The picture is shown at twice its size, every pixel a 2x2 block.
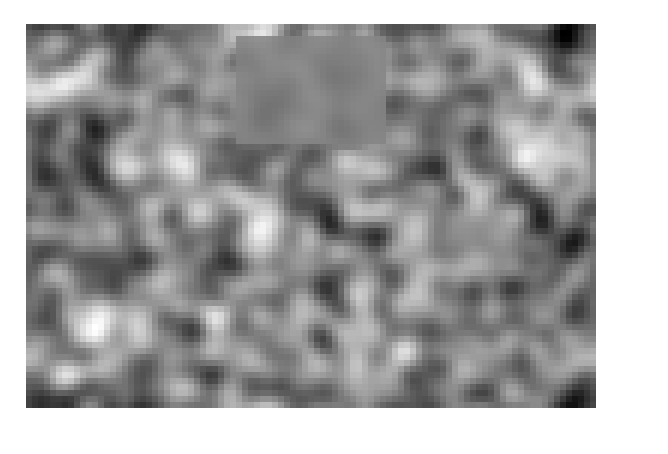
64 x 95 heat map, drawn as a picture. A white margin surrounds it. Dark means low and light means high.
Histogram: bell-shaped. Slope: none. Mirror symmetry: none. Calmest part: top middle. Odd patch: calmer, in the top middle.
